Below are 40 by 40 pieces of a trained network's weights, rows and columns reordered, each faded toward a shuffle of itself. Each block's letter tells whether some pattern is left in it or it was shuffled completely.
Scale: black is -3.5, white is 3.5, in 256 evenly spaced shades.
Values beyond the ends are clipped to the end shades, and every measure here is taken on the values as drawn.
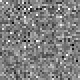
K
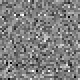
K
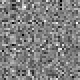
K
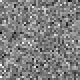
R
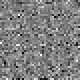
K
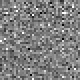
K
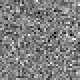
R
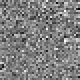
K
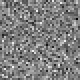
R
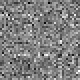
K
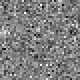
R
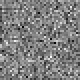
R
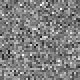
R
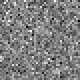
R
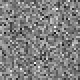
R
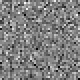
R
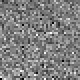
K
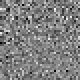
K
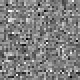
K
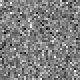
R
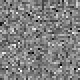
R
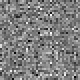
K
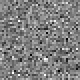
K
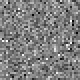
R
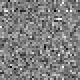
K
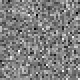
R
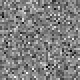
R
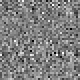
K
